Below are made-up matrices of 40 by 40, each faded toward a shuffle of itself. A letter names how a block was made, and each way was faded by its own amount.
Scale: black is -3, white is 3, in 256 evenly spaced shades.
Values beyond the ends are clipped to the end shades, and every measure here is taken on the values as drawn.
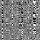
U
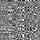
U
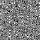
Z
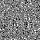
Z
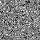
Z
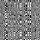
U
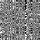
U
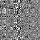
U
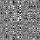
U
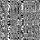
U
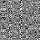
U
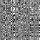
U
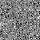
Z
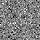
Z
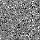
Z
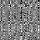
U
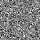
Z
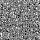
Z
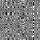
U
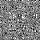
Z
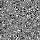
Z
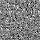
Z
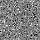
Z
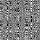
U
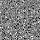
Z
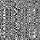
U
